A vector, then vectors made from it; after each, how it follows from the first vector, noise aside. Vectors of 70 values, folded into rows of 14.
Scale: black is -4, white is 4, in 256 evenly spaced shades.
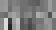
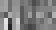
copied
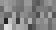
sign-scrambled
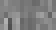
shrunk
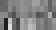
negated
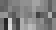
negated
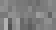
shrunk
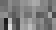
negated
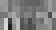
copied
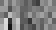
copied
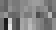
negated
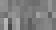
shrunk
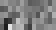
sign-scrambled
